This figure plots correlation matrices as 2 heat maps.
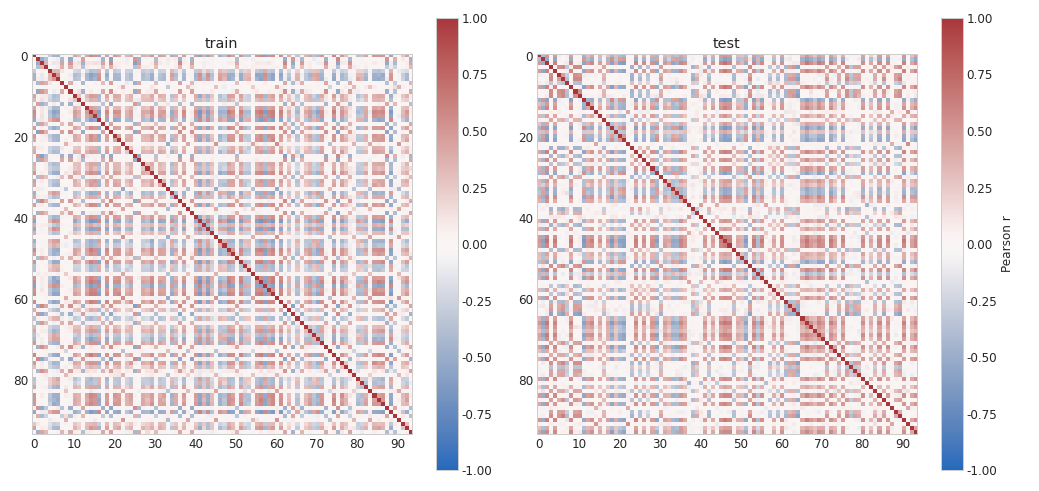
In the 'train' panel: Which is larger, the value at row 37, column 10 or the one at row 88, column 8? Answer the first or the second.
the first
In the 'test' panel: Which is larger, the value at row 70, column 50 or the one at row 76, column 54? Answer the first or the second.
the first
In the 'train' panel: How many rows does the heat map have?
94
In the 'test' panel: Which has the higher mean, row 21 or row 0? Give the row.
0
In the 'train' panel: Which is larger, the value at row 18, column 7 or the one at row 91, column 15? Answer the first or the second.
the second
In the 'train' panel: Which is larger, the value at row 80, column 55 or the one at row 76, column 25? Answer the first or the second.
the second
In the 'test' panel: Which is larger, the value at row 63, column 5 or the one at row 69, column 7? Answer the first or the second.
the first
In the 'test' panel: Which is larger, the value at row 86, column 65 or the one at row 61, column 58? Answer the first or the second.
the first
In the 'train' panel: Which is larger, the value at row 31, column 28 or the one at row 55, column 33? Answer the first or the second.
the first
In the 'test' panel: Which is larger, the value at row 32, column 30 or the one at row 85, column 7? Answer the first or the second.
the first
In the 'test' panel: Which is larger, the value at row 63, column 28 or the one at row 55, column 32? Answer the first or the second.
the second
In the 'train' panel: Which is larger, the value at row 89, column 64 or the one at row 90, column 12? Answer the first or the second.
the first
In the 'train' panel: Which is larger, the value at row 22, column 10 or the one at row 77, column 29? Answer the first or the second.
the second
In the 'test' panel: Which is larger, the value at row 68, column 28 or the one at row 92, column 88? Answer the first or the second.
the first
